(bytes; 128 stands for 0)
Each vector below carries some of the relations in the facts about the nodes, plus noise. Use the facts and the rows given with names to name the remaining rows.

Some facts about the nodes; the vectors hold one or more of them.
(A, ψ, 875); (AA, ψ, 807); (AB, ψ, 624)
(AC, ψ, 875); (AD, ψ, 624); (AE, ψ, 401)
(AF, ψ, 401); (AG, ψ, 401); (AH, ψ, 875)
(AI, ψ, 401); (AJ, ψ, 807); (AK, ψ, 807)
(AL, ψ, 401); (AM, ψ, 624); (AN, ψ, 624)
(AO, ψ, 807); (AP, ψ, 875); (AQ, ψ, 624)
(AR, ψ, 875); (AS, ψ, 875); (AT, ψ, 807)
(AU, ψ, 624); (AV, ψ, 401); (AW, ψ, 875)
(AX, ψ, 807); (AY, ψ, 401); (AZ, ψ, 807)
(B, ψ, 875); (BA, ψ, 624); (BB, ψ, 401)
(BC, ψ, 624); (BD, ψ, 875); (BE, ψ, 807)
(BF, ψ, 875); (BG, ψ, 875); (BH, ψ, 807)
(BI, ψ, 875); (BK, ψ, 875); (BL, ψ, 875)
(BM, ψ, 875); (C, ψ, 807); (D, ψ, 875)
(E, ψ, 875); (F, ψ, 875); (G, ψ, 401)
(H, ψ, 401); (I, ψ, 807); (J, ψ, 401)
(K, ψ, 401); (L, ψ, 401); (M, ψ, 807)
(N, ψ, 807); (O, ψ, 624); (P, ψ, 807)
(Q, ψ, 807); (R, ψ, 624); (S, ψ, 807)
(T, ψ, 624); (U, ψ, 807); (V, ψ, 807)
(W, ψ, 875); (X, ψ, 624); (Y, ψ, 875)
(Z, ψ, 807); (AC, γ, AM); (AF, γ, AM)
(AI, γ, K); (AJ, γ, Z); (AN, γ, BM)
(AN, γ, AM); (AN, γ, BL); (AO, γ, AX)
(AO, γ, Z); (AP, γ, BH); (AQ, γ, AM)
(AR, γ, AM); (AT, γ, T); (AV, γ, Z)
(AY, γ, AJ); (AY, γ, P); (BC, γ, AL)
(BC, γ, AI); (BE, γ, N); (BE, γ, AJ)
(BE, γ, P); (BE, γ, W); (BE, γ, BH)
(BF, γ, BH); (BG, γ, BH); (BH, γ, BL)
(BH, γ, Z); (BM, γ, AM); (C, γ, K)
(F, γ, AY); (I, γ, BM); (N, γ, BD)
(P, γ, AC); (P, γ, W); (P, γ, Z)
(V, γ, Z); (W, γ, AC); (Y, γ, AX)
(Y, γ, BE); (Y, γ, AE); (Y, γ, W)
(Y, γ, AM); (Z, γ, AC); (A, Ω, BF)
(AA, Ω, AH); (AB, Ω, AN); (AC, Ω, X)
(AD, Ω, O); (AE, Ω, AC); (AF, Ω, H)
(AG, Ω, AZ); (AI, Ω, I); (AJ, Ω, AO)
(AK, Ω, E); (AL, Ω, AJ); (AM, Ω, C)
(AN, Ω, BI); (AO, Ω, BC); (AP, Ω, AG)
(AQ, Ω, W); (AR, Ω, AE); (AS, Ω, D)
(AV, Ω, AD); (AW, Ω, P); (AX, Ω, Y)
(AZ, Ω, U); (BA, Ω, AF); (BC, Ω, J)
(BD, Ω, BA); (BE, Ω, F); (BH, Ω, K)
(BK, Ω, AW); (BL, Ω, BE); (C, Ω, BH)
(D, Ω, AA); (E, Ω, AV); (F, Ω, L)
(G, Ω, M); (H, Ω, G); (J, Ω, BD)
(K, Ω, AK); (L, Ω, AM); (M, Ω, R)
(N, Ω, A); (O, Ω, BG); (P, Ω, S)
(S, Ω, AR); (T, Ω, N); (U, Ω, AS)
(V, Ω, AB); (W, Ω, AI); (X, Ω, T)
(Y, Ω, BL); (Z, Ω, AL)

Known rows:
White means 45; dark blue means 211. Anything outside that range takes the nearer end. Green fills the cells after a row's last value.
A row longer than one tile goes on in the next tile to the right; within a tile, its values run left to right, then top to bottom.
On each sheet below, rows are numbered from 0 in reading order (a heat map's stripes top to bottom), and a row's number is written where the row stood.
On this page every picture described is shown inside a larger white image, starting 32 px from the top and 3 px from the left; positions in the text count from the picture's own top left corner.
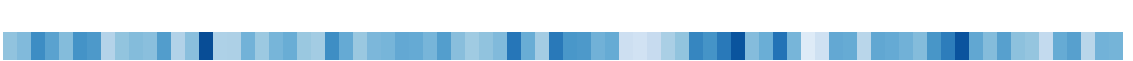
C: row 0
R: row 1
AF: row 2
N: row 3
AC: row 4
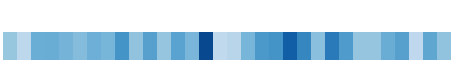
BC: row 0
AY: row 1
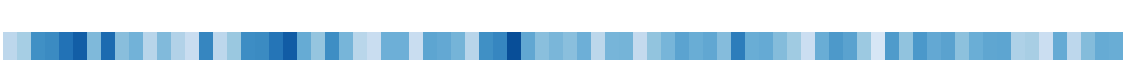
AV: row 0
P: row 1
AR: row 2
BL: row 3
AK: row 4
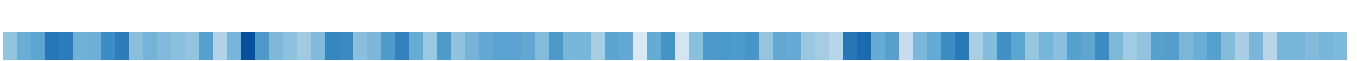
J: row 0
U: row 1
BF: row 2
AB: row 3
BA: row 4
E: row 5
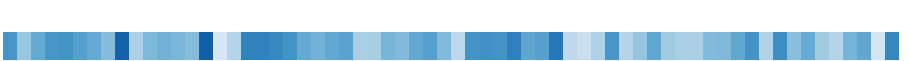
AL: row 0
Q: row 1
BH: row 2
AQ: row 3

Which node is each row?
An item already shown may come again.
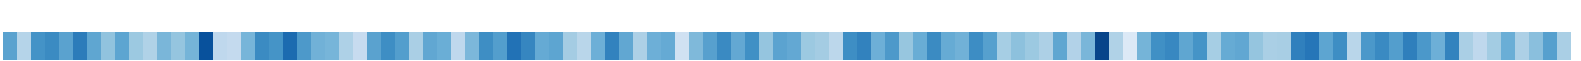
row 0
K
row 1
F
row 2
F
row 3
AB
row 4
C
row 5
AB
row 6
BH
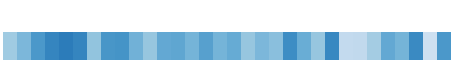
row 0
BB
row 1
AM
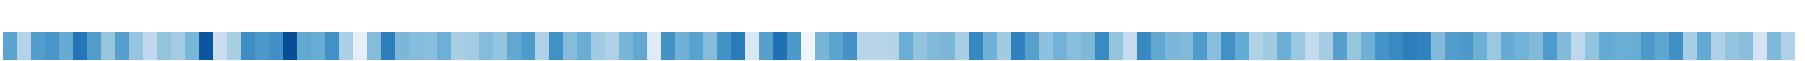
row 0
K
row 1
BE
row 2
AQ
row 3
BD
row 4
AI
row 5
V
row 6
BB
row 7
BG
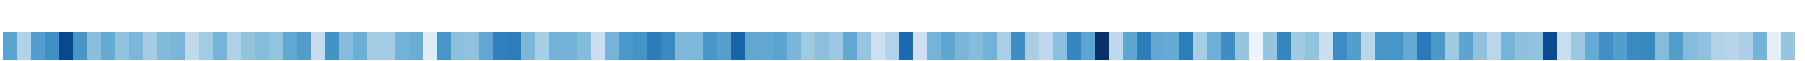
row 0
AR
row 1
AQ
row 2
X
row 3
BM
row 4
T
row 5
AX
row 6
K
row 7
I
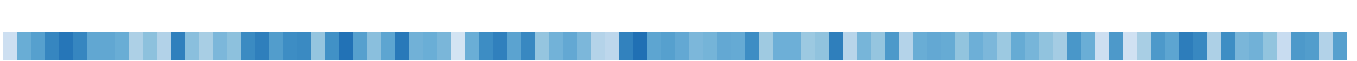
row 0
W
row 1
AG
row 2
AB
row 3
L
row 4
BI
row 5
AN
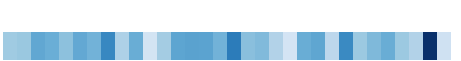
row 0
AD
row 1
AT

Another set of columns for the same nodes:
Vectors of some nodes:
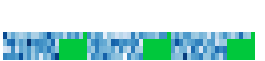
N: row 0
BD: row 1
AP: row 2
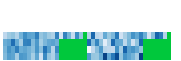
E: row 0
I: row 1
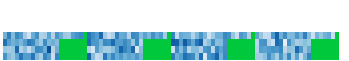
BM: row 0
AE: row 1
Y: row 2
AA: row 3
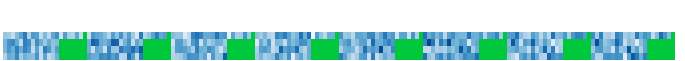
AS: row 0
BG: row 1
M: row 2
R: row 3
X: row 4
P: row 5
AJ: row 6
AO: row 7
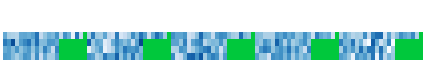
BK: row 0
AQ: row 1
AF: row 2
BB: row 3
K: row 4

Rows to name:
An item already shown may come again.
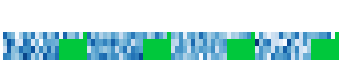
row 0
AT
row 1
BE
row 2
AB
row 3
AI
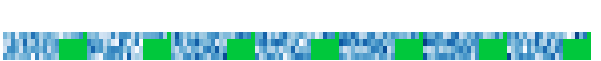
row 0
AB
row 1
AL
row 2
BH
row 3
V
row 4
AC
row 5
AR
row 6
AN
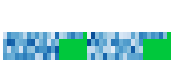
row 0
BG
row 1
W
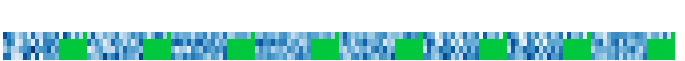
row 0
T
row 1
I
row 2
BF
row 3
F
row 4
BH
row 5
AT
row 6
AT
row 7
S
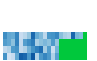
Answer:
AF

